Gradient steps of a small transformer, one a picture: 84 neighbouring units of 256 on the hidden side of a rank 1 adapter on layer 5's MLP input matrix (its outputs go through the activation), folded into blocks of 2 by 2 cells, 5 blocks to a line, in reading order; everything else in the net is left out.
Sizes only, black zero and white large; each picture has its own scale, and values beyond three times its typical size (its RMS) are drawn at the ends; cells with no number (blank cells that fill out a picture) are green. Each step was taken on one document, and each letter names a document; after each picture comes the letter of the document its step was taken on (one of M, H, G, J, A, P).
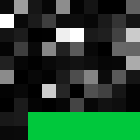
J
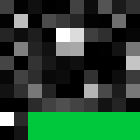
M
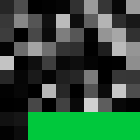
J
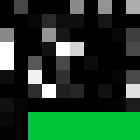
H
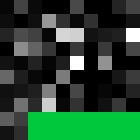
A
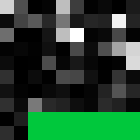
J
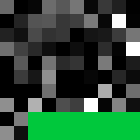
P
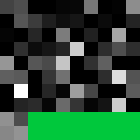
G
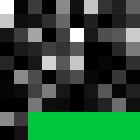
M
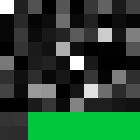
M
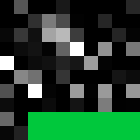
A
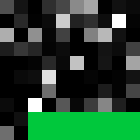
P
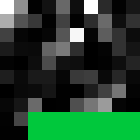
J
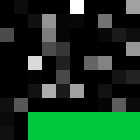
H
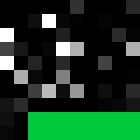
H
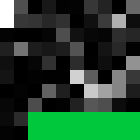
J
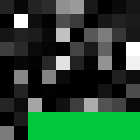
P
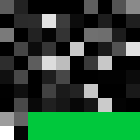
G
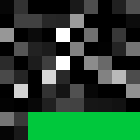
G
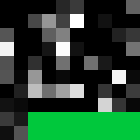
H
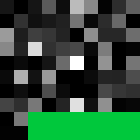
P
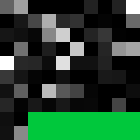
G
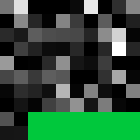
G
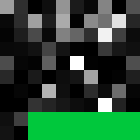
J
